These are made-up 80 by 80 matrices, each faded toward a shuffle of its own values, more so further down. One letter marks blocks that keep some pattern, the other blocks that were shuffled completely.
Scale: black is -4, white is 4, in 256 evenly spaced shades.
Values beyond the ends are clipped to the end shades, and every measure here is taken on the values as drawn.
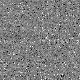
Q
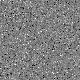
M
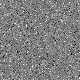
M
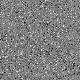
Q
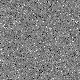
M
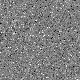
M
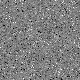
M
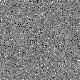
Q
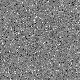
M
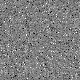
Q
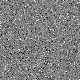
M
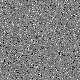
M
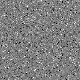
Q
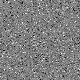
Q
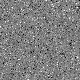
M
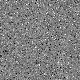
M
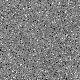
M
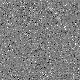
Q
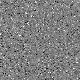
Q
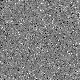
M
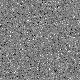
M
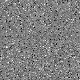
Q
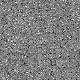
Q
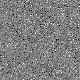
Q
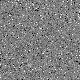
M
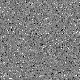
Q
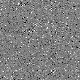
Q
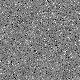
M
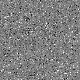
Q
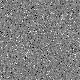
M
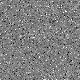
Q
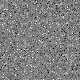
Q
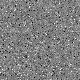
M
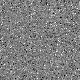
Q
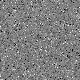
M
